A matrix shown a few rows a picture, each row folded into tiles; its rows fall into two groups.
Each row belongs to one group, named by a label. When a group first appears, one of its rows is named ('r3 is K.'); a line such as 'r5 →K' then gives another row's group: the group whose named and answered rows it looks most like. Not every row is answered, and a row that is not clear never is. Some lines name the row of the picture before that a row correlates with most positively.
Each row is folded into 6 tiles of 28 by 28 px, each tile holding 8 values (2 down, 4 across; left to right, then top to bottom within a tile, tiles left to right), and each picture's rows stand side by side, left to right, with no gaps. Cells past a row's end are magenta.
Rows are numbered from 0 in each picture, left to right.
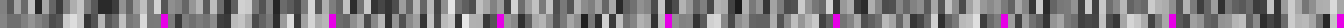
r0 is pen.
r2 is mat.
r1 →pen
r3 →pen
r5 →mat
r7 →mat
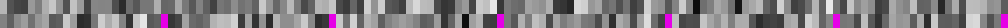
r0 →pen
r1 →mat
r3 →pen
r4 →pen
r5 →mat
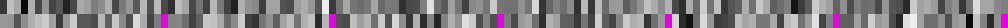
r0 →pen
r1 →pen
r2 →mat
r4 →pen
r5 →pen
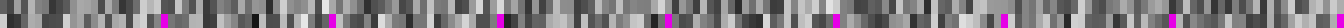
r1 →mat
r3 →mat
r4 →mat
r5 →mat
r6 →pen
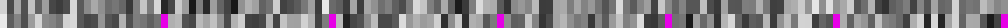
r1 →pen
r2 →pen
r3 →mat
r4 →mat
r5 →mat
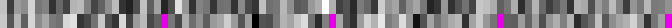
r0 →pen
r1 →mat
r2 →pen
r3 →mat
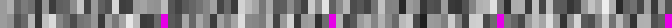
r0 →mat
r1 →pen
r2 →pen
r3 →pen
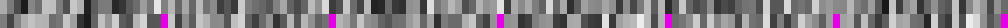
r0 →pen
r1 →pen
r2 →mat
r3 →pen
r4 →mat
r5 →mat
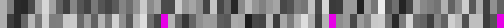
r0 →pen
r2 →pen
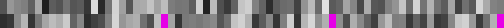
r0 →mat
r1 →pen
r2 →mat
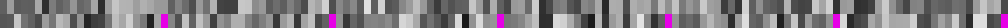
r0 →mat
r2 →pen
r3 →mat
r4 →pen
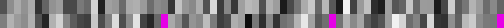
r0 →mat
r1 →pen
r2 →mat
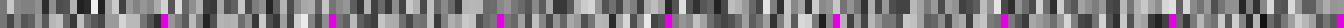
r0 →mat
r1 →mat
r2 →mat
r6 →mat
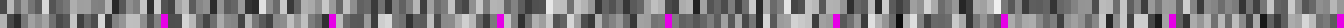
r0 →pen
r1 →mat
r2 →mat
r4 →mat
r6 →mat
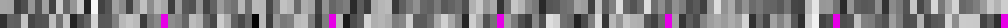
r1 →mat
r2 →pen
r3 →mat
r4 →pen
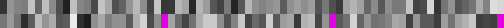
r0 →pen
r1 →pen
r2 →mat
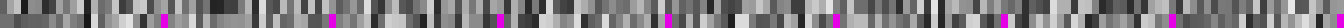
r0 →mat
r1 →mat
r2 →mat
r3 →pen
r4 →pen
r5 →mat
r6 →pen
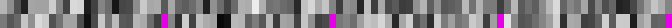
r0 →pen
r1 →pen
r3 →pen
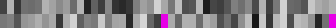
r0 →pen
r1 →mat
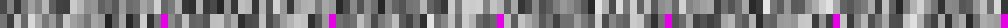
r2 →mat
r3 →mat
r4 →mat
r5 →pen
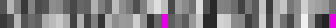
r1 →mat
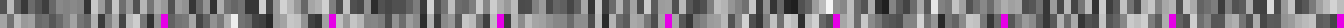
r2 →mat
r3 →mat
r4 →pen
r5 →mat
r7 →mat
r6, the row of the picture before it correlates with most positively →0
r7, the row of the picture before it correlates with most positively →0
